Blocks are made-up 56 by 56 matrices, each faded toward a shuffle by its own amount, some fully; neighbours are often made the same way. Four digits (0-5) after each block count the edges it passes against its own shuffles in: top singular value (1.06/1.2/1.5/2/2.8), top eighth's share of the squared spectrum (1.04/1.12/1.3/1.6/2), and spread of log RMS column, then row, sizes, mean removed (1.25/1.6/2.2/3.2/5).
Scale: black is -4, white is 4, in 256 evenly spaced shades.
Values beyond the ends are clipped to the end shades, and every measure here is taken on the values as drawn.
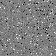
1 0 0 0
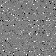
3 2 0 1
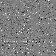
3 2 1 1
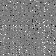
3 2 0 1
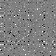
4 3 2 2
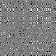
4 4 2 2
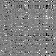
4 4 2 2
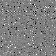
3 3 1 1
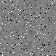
0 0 0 0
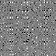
4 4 2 2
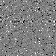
3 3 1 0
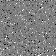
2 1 0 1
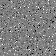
0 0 0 0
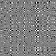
5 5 3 3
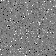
2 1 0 0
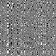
4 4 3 1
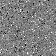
0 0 0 0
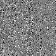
1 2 3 0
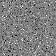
0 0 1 0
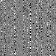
3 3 3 0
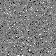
0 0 0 0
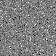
0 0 0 0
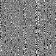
2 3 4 0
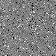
0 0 1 0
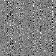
2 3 3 0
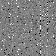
2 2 1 0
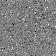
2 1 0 0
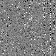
2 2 2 0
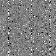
2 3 3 0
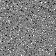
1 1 0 0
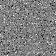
0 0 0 0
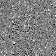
1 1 2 0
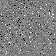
1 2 0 0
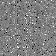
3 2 1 0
